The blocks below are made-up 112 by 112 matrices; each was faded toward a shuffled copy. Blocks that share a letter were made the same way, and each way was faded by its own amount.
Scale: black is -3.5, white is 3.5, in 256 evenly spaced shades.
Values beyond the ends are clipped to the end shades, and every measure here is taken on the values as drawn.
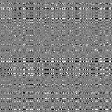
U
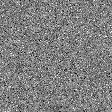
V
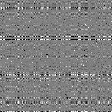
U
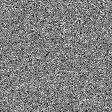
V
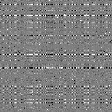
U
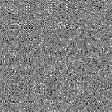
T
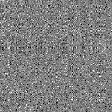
T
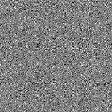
T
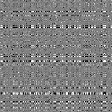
U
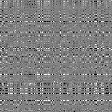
U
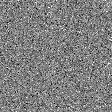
V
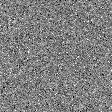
V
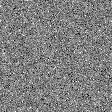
V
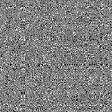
T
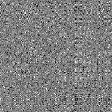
T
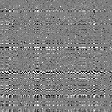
U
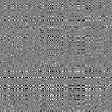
U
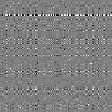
U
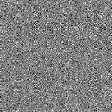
T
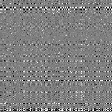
U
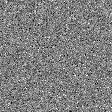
V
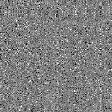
T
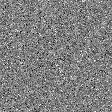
V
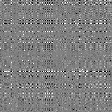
U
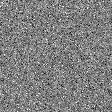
V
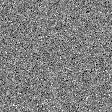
V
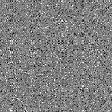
T
